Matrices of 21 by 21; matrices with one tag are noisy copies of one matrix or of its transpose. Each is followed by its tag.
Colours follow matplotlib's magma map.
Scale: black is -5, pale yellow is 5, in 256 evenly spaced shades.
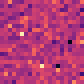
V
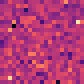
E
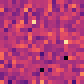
V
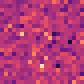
V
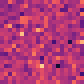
V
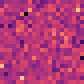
E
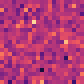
V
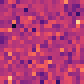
E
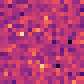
V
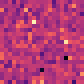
V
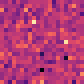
V
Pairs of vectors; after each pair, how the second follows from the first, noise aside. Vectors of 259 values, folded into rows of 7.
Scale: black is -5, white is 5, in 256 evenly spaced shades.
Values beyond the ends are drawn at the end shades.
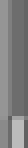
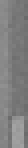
shrunk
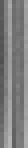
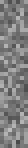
shuffled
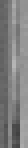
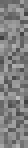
shuffled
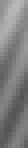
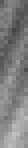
reversed
